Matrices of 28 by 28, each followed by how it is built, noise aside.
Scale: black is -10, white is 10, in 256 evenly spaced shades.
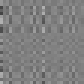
low rank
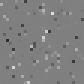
sparse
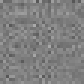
low rank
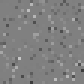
sparse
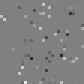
sparse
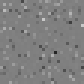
sparse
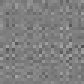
low rank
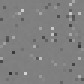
sparse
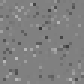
sparse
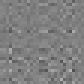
low rank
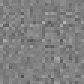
low rank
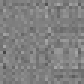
low rank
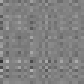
low rank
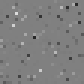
sparse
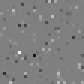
sparse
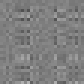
low rank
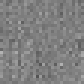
low rank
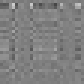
low rank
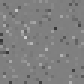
sparse
